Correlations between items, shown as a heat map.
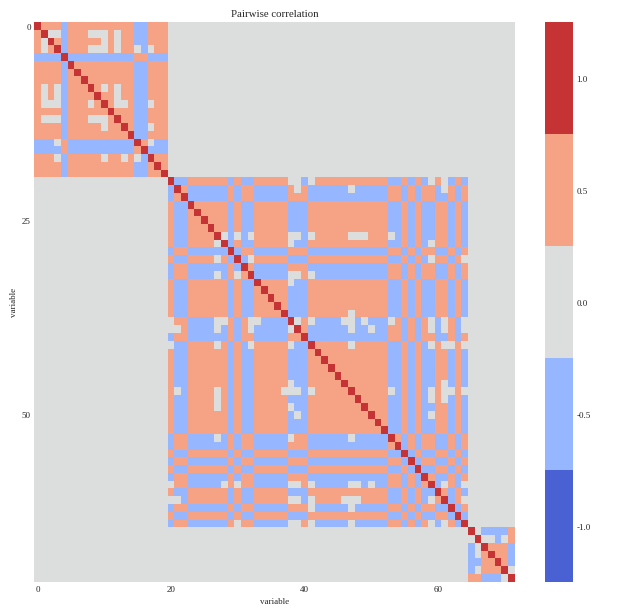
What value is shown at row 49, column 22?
-0.5
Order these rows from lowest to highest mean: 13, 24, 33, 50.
13, 24, 33, 50
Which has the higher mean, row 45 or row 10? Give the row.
45
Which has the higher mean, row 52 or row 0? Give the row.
52
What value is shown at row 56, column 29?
0.5
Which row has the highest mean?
47
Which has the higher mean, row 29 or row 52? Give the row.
52
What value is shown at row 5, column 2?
0.5
